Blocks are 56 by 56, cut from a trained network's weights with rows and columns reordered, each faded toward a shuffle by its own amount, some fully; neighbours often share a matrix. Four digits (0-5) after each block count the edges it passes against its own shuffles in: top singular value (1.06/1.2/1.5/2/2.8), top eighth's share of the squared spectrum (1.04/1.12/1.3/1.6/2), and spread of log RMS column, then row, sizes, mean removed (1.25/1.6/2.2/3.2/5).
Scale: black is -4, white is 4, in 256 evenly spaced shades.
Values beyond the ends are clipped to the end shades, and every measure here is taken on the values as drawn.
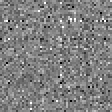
3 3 1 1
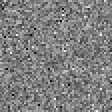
0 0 0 0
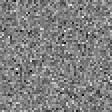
0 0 0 0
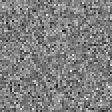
2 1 0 0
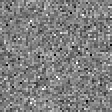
1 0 0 0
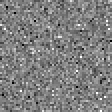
0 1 0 0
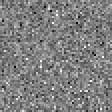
0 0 0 0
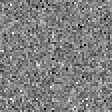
2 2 0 0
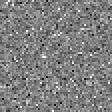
1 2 0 0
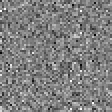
3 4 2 2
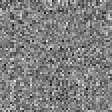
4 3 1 1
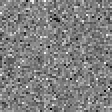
2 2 1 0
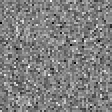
2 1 0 0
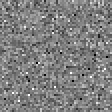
2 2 0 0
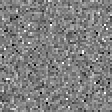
0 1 0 0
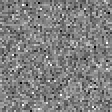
0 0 0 0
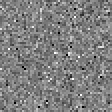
1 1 0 0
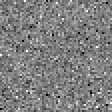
0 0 0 0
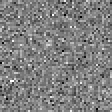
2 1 1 0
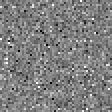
2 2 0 0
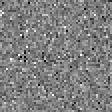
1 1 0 0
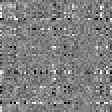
4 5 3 3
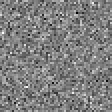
0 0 0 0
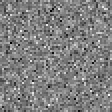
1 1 0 0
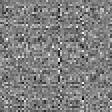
4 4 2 2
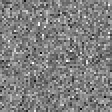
0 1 0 0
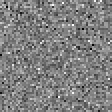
2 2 0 0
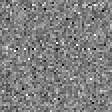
2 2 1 1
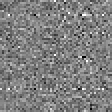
3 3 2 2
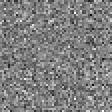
3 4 2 2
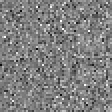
2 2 1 0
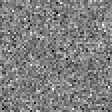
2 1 0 0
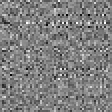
4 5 3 3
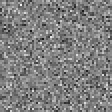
0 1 0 0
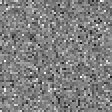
0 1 0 0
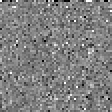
3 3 1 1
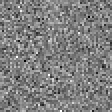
2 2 1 0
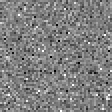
1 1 0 0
